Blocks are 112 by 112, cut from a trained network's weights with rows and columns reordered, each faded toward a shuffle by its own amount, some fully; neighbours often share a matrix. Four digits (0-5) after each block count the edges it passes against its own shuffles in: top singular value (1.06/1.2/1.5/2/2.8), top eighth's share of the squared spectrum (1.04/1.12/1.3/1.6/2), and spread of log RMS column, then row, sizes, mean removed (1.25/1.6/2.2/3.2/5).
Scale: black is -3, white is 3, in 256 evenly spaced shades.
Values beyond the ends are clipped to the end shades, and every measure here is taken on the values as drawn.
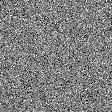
0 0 0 0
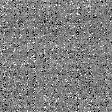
2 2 3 0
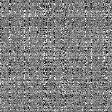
4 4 4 1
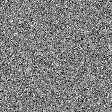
2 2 0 0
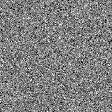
2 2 1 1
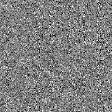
3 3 3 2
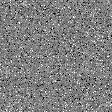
1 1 1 0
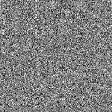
3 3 1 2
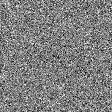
1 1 0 0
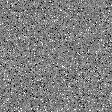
0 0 1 0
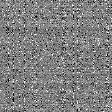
3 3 3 0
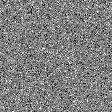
1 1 0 0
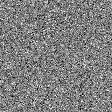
0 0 0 0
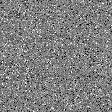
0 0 0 0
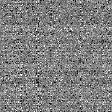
3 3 3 0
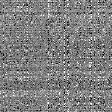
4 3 4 0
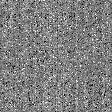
2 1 0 1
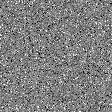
0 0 0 0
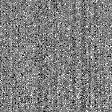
3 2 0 2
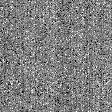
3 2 0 1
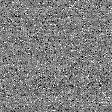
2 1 1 0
